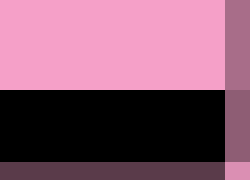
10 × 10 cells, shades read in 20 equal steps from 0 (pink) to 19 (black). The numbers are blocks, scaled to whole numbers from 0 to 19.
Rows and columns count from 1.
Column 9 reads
0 0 0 0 0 19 19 19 19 12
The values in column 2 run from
0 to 19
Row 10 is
12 12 12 12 12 12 12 12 12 2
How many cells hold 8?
4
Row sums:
6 6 6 6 6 179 179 179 179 110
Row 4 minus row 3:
0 0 0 0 0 0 0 0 0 0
